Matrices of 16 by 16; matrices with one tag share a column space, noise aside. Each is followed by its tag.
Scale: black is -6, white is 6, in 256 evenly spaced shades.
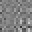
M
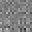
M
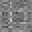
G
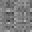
G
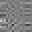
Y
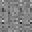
G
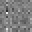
M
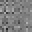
M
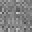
M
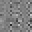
Y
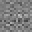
Y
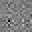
Y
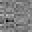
Y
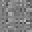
G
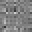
M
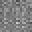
G
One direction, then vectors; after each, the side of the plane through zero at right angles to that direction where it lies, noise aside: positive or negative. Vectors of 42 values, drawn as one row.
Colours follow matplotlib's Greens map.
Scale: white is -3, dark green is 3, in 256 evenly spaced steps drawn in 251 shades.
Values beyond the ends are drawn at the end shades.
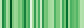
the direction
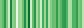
positive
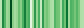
positive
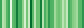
negative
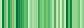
positive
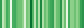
negative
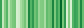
negative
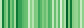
positive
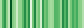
positive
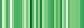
negative
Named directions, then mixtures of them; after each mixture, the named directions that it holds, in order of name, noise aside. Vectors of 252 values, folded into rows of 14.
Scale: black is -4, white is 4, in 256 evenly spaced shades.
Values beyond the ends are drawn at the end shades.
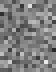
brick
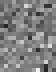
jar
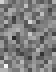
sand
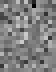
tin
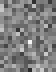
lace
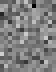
brick, tin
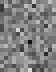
lace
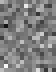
jar, sand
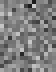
brick, lace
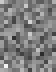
sand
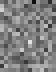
lace, tin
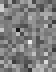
brick, lace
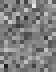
sand, tin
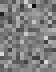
brick, tin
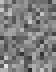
lace, sand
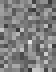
jar, lace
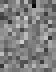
tin
